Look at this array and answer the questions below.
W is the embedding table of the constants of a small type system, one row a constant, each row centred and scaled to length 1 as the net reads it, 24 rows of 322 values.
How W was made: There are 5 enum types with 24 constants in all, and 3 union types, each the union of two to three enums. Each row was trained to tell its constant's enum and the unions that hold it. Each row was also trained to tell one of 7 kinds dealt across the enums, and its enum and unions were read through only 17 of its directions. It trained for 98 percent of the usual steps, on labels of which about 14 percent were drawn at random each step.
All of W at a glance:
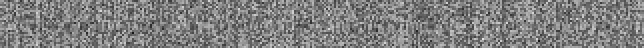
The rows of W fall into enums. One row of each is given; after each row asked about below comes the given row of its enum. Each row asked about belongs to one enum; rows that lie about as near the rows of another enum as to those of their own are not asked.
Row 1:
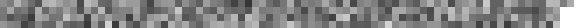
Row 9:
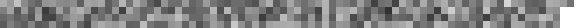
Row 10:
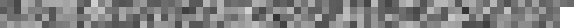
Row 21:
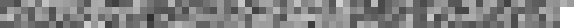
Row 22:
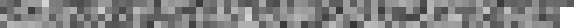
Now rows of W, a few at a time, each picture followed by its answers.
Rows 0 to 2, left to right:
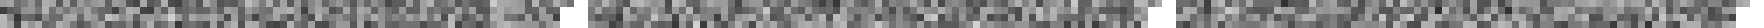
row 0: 10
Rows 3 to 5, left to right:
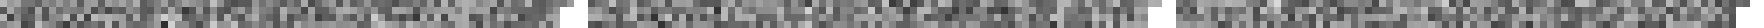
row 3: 1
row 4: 21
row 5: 10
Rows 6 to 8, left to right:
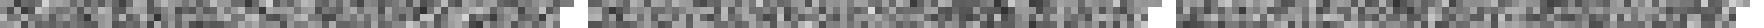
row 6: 1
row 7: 21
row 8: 21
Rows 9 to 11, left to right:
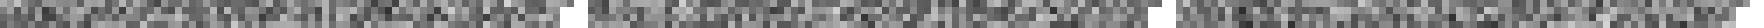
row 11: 1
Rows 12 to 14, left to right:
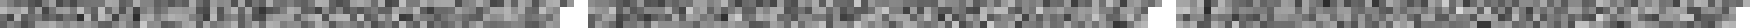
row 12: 9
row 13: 9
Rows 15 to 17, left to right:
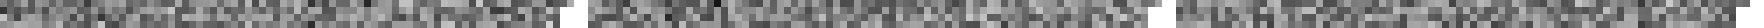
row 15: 22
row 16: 9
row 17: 10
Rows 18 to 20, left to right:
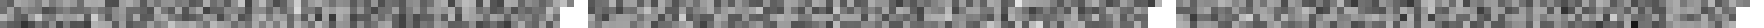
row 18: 21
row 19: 22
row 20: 10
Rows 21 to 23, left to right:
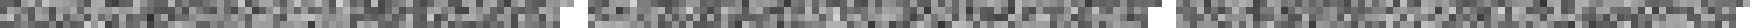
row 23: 10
